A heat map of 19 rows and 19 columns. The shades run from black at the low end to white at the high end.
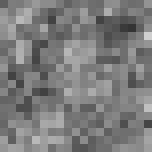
Histogram: bell-shaped. Odd rows or columns: none. Slope: none.
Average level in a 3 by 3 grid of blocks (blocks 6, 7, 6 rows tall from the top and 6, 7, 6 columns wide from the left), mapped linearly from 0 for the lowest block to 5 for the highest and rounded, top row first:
410 | 053 | 423
